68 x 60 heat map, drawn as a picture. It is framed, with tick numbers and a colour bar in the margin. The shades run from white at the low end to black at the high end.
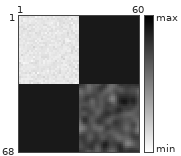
The table splits into 2 rows of 2 panels. Panel 1,1: very low, fine-grained, faint in contrast. Panel 1,2: very high, flat. Panel 2,1: very high, flat. Panel 2,2: high, blotchy.
